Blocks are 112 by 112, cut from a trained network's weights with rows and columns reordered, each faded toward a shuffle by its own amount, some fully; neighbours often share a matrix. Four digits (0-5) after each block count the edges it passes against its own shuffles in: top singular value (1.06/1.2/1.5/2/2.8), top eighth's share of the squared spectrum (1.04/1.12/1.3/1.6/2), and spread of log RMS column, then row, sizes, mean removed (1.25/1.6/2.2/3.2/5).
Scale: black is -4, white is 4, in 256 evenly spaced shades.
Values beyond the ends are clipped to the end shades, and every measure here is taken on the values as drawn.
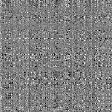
4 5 2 4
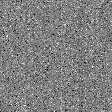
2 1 0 0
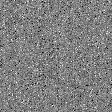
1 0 0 0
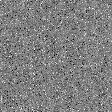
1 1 0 0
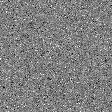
0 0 0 0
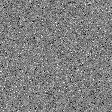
0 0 0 0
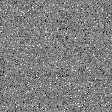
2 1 1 0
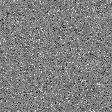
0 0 0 0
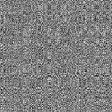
4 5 3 2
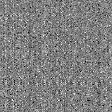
3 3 1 2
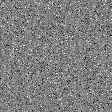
0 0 0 0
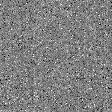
2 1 0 0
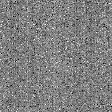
3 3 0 2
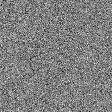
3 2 0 0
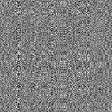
4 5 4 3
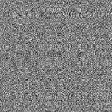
4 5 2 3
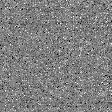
2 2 1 0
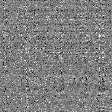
3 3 2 1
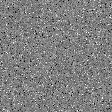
0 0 0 0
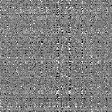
4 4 3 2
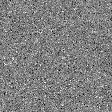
1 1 0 0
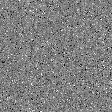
1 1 0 0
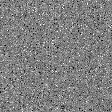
2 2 0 1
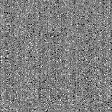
3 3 1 2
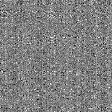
3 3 1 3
